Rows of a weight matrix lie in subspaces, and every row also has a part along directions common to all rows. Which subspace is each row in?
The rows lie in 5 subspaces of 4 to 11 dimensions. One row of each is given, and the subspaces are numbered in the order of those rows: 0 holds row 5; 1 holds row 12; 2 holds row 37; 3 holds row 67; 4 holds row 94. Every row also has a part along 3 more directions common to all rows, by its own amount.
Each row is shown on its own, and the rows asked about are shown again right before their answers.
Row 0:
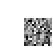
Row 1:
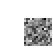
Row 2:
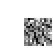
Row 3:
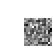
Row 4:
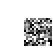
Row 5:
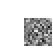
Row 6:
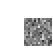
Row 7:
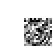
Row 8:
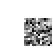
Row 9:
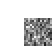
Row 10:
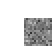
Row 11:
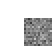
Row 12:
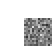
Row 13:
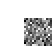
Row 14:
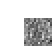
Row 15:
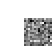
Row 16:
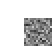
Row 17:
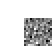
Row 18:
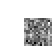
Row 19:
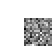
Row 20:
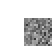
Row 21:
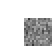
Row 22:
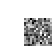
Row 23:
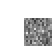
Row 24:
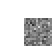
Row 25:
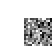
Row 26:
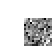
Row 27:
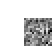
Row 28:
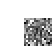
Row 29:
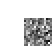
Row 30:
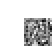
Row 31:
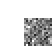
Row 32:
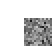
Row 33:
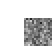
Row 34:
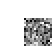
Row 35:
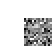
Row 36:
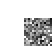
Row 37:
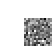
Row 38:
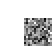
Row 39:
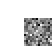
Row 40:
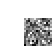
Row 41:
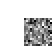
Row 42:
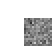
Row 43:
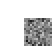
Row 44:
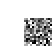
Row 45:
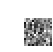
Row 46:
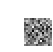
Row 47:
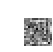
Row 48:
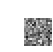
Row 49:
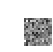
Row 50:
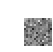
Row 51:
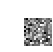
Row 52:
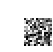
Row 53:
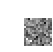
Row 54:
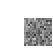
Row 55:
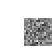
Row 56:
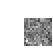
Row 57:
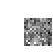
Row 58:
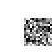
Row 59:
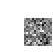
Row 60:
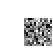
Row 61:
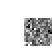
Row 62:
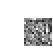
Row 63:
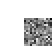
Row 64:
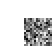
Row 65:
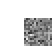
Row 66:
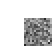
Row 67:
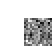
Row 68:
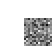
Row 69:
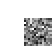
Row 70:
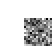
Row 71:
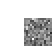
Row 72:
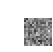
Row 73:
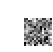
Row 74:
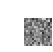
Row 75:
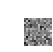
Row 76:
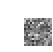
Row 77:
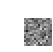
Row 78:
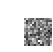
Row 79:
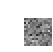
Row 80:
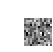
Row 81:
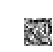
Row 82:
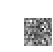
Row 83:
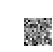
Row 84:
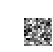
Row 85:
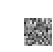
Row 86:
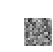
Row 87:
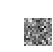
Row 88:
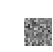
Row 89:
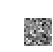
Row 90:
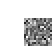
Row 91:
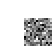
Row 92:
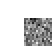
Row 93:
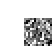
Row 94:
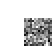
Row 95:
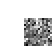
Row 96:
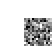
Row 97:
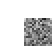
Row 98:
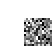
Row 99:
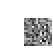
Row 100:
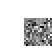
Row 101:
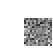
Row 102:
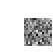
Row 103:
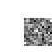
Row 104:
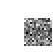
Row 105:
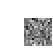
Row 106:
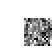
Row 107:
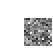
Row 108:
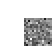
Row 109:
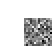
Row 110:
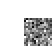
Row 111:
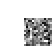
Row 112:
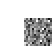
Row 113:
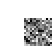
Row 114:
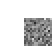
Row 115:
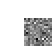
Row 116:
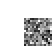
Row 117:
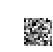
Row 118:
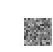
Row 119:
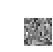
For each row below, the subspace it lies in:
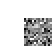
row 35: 1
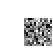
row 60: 3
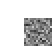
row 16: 0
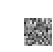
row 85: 0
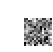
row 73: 2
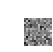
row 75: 2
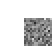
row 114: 1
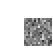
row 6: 3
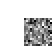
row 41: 0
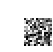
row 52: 2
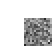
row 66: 0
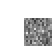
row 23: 4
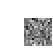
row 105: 3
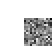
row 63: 4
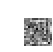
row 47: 0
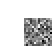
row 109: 0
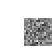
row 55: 4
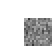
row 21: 2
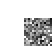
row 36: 4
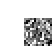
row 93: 3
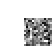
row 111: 1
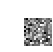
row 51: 4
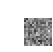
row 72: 2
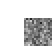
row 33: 1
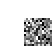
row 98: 4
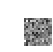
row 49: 1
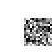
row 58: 1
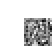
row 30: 0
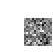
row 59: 4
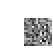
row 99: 0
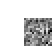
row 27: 0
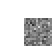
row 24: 4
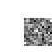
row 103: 0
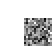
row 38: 4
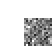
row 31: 2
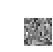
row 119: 3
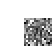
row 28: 3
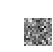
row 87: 1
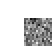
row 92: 0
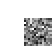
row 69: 1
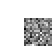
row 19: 1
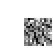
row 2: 3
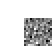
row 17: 1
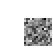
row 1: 4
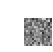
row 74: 3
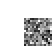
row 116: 0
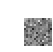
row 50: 4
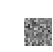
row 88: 1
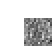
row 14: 3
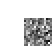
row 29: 1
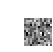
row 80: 3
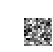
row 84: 4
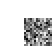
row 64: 4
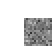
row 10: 0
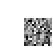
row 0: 2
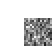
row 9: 3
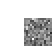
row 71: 3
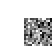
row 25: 3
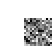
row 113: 4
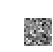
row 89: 4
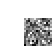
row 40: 0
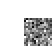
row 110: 1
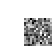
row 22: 0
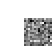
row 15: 4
